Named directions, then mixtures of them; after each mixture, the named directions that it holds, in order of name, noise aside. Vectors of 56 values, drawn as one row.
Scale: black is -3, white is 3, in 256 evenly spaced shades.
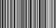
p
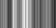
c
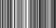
c, p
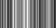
c, p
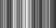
c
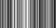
c, p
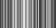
c, p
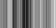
c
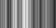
c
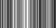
c, p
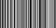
p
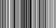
c, p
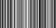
c, p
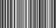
c, p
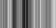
c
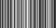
c, p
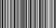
p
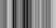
c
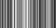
c, p
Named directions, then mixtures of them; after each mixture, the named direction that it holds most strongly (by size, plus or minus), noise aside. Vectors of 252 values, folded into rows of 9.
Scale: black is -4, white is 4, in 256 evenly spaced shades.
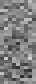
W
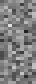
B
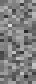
B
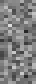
B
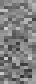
W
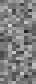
B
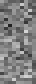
B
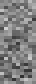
W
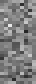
B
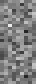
B
